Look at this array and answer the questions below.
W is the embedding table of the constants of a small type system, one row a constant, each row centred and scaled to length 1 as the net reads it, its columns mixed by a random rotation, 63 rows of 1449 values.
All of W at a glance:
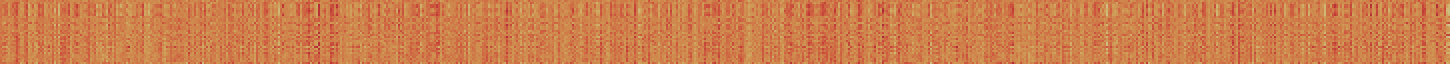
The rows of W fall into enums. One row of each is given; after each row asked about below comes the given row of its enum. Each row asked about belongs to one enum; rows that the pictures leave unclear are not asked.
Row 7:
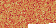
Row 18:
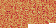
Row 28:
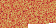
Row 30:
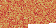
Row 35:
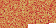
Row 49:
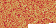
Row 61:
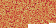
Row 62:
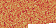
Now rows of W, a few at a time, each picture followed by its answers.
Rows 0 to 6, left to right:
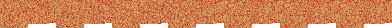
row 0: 62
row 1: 18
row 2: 35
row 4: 7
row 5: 7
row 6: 7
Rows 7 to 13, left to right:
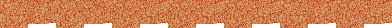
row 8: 62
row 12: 7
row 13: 28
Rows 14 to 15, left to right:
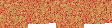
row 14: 7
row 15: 7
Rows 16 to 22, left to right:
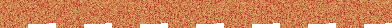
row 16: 62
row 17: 30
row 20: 18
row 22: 30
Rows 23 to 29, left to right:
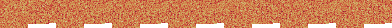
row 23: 35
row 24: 28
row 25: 28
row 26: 28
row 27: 18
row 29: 18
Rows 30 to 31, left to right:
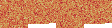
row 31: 49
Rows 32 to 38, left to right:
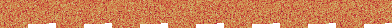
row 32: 62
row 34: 18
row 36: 28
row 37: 28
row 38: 49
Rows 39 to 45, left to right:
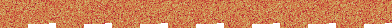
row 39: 61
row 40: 35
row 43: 49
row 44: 62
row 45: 7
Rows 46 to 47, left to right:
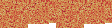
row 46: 61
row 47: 61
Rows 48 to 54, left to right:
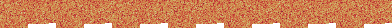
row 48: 7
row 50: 7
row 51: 61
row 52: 49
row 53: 28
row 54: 49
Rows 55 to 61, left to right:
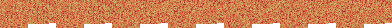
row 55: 18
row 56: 18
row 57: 28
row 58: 61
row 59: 49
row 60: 28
